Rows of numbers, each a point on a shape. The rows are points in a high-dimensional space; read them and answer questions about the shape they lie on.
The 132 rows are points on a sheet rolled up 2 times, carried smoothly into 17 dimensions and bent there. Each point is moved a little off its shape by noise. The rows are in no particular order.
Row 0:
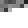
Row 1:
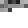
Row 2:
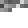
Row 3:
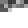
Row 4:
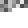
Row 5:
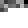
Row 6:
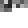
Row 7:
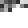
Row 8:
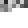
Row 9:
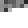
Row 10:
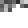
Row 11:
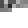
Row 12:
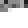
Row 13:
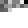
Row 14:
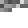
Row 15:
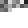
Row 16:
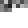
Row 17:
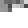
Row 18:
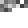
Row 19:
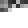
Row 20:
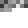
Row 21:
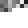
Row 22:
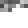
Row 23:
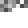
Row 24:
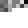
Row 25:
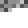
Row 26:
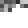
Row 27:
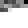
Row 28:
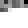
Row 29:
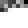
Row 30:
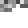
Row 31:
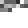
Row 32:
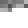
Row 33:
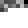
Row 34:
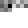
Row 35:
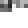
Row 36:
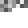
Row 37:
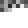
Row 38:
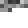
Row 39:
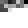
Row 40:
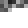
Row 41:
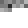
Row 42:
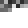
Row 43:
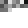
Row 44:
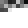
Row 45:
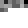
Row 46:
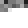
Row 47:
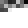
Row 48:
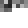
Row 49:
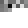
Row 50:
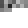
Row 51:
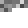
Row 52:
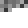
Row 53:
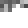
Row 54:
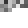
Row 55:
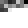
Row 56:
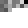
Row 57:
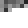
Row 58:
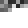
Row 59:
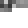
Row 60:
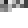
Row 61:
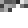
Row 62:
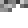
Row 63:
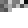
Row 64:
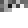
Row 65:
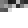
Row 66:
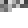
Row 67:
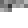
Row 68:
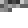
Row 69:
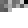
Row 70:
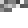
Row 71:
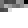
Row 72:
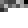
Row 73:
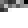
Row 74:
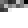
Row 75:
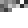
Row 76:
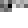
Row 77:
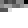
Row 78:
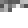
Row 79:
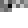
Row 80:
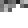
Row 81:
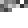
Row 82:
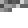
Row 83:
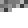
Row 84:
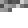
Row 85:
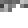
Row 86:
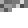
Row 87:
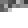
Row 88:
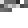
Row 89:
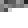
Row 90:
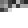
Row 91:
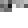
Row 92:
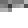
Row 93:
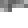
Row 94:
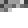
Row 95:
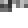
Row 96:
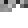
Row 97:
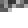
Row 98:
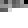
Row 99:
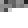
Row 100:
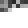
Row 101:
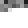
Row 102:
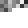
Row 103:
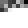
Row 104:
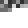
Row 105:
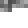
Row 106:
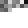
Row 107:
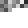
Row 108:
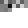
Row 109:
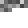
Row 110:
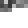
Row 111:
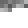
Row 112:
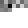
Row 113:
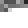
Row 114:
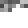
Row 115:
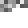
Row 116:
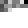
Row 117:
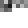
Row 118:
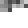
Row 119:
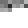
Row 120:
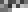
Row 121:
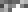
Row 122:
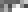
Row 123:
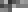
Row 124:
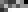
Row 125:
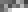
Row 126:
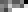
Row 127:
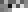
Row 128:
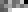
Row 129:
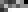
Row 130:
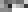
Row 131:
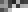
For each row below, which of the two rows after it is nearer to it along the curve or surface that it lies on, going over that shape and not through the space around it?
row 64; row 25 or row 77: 77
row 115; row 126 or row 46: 126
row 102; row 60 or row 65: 60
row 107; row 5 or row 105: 5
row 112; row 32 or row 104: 104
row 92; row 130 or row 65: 130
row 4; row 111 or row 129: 129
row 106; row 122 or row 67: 122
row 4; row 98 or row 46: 98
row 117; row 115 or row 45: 45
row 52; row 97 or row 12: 12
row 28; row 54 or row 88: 54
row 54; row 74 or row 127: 74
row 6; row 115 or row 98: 98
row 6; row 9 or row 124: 124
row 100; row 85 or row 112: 112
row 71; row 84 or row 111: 84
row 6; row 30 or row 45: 45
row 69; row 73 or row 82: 73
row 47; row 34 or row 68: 34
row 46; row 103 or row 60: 103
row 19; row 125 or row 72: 72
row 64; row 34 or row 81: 34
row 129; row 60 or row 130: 60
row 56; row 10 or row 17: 10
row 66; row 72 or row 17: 72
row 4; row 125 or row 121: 121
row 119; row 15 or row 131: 131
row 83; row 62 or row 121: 121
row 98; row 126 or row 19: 126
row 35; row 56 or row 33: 33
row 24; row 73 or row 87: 73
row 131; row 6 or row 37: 37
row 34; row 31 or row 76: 76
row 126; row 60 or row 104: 60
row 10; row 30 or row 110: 30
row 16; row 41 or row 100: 100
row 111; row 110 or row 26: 110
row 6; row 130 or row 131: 131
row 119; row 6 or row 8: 6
